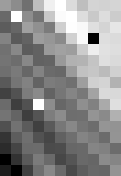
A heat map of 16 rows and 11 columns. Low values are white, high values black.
The bottom left is the ninth with the highest average. The halves do not mirror each other. Three lone cells stand out: one far higher and two far lower than their neighbours. There is an overall slope up to the bottom left.
